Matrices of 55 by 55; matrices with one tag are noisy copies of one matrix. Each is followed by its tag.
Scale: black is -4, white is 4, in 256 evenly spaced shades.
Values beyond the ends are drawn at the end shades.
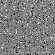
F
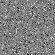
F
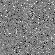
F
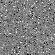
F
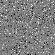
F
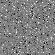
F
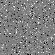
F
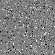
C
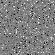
F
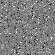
F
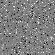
F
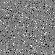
C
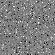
F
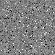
C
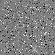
C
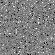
F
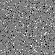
C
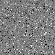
C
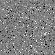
C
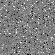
F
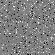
F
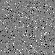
C
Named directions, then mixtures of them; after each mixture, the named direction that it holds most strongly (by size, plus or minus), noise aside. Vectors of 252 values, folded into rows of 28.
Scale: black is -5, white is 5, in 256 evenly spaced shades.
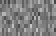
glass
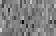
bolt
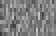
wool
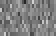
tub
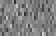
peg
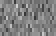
peg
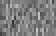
wool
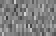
peg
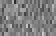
peg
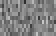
tub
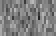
wool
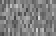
wool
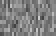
wool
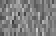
wool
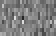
bolt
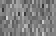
peg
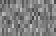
glass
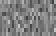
glass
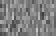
wool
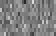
tub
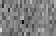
bolt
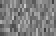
wool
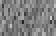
bolt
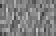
wool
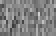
wool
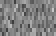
peg
